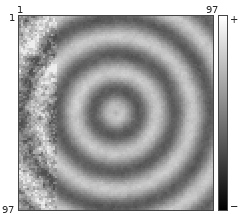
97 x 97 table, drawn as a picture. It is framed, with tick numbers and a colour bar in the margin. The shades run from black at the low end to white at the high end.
Rings: centred on the centre. Seam: vertical, 20% of the way across, the right part calmer. Slope: none. Average level on the scale: 60%.
